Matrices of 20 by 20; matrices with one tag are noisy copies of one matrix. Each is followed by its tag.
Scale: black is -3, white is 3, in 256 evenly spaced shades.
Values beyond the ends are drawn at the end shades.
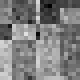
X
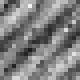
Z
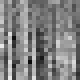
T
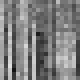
T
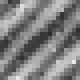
Z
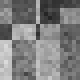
X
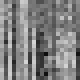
T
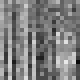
T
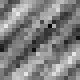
Z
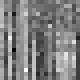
T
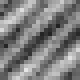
Z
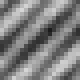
Z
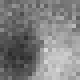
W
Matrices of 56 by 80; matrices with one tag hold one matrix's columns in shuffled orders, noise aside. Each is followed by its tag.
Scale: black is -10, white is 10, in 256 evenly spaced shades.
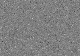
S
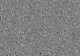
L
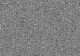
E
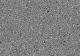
S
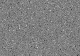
E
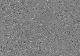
S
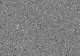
E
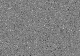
E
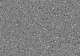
S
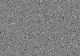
L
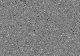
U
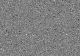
U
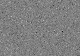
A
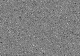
L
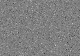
L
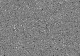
E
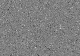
E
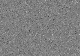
U
